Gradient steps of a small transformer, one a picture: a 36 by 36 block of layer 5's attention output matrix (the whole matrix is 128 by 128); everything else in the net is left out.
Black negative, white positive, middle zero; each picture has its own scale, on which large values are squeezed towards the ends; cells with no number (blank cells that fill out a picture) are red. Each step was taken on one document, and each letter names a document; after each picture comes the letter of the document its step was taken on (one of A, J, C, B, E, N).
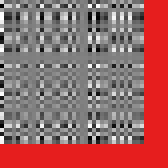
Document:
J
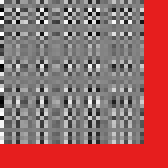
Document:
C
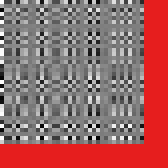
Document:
C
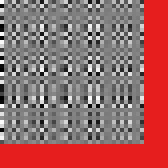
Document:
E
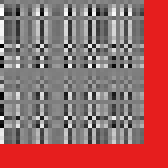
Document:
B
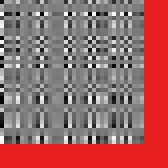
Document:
B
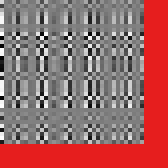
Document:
C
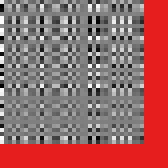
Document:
J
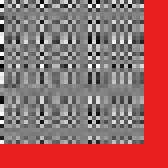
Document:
E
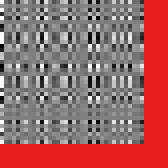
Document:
E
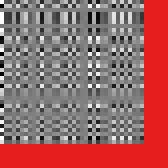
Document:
J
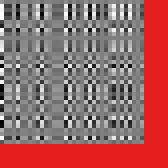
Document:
B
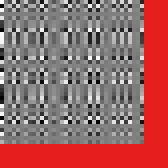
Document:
E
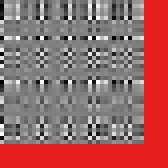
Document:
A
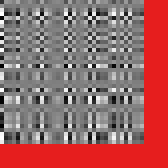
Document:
B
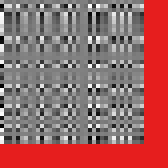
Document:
J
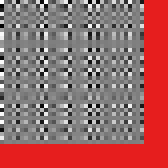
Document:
E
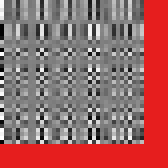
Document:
A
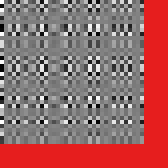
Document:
E
